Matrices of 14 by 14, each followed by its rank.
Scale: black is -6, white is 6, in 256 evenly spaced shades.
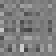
two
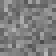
full rank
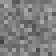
full rank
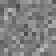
full rank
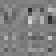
two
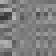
two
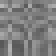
two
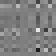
two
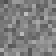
full rank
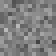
full rank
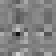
two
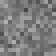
full rank
